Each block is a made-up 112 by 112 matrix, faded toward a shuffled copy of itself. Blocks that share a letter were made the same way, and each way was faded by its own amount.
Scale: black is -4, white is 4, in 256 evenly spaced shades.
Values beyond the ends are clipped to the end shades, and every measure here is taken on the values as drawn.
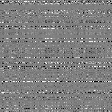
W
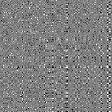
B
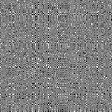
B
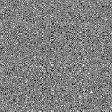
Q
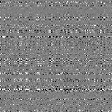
W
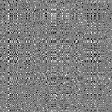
B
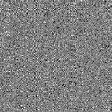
Q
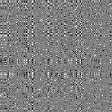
B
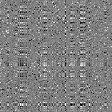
B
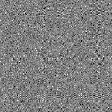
Q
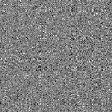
Q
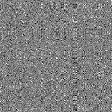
Q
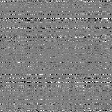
W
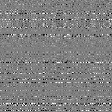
W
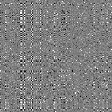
B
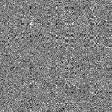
Q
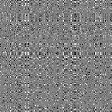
B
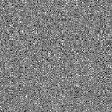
Q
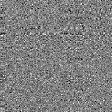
Q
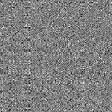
Q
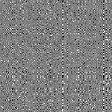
B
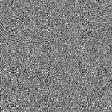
Q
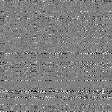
W
